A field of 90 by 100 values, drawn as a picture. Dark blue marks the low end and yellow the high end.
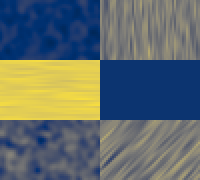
It is made of 3 by 2 panels. Panel 1,1: very low, blotchy, faint in contrast. Panel 1,2: middling, streaked downward. Panel 2,1: very high, streaked across, faint in contrast. Panel 2,2: very low, flat. Panel 3,1: low, blotchy. Panel 3,2: middling, slanting up to the right.
